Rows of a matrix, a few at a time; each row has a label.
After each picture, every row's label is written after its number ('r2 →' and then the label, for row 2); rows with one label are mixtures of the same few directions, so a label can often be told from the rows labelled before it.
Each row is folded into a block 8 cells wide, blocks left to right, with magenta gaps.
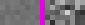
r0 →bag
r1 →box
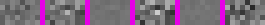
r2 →bag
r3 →box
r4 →box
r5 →box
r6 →bag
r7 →bag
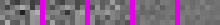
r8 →box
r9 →box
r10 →bag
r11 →bag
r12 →bag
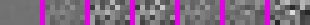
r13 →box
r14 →bag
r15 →bag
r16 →bag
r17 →bag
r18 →box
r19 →box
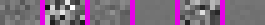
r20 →bag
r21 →bag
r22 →box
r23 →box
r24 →box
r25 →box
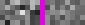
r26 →box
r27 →bag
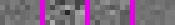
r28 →bag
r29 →box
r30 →box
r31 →box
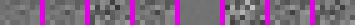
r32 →box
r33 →box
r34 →bag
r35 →box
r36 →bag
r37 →bag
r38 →box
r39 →bag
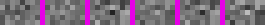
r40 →bag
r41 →bag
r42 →box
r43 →box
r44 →box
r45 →box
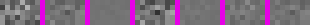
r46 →bag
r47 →box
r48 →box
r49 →box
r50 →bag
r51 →bag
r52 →box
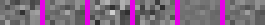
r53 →box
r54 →box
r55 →box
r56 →bag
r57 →box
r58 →box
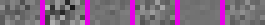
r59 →bag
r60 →bag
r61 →box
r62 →bag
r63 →box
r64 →bag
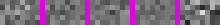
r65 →bag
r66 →bag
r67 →box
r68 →bag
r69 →box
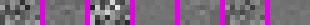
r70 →bag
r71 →box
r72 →bag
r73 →bag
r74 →box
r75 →bag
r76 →box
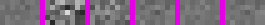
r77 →bag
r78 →box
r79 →bag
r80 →box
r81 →bag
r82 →box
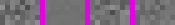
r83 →bag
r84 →bag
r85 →box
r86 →bag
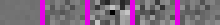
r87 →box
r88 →bag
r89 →box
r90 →bag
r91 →bag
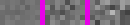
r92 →bag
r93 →bag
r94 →box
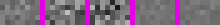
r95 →bag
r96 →box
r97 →bag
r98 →bag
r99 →box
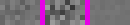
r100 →bag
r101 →bag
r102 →bag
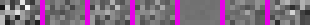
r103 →bag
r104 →bag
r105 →bag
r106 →bag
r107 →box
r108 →box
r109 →box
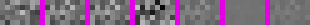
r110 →box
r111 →bag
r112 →bag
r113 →bag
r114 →bag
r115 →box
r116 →bag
